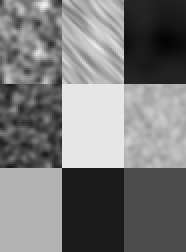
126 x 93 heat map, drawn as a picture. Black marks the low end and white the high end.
The table splits into 3 rows of 3 panels. Panel 1,1: middling, blotchy, strong in contrast. Panel 1,2: high, slanting down to the right. Panel 1,3: very low, smooth, faint in contrast. Panel 2,1: low, blotchy. Panel 2,2: very high, flat. Panel 2,3: high, blotchy, faint in contrast. Panel 3,1: high, flat. Panel 3,2: very low, flat. Panel 3,3: low, flat.
